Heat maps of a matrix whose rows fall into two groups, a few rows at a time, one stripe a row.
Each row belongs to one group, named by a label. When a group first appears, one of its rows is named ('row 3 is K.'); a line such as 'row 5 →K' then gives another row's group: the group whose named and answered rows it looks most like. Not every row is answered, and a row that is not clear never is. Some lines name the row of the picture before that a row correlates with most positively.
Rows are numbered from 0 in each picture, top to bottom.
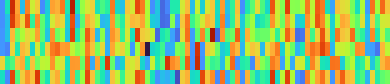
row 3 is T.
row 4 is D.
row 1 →T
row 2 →T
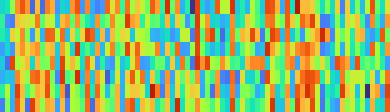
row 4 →T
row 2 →T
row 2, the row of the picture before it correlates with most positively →3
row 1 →D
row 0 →D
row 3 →D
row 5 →D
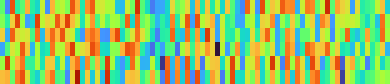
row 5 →D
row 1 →T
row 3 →T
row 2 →T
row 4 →D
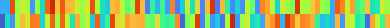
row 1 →D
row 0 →T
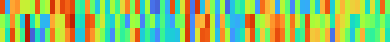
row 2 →T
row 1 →T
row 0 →T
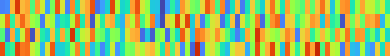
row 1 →D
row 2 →T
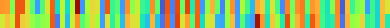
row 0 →D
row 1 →D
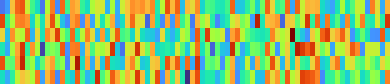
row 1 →D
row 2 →T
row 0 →D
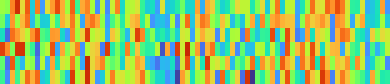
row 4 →T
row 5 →T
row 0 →T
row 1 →T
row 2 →T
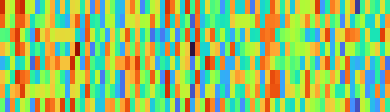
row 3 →D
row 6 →D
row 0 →D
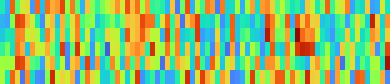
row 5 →T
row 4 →D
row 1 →D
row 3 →D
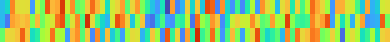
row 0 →T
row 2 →D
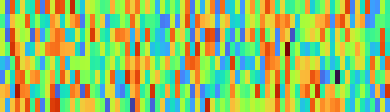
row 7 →T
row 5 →D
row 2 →T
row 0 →T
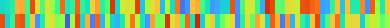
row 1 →D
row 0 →D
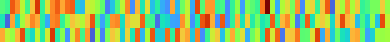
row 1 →T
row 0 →T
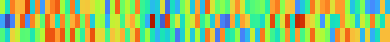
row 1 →D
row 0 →T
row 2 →T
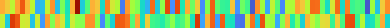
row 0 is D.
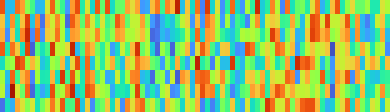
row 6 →T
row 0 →D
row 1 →T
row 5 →T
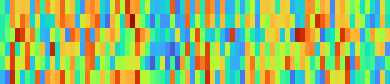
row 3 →T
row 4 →T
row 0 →T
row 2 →D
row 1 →T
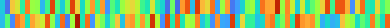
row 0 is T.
